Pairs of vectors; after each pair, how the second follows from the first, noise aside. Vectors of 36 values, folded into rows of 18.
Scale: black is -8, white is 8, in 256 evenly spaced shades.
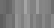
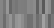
shuffled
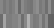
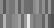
scaled up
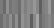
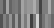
scaled up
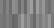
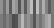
scaled up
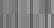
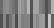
scaled up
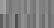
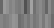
shuffled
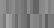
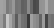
scaled up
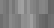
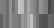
scaled up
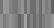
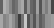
scaled up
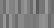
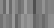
shuffled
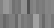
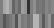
scaled up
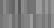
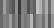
scaled up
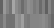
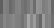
shuffled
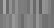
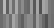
scaled up
